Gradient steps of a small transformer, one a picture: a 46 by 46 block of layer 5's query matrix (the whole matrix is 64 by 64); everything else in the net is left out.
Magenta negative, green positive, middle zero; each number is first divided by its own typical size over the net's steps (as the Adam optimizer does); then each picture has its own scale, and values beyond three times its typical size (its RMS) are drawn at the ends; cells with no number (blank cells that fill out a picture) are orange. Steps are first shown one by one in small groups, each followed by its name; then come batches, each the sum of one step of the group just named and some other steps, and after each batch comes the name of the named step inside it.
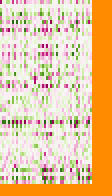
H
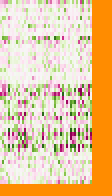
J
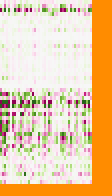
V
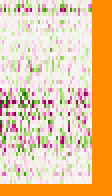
V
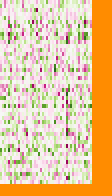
J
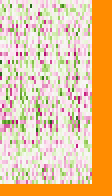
H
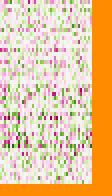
J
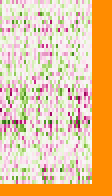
H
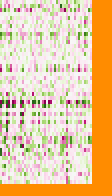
V
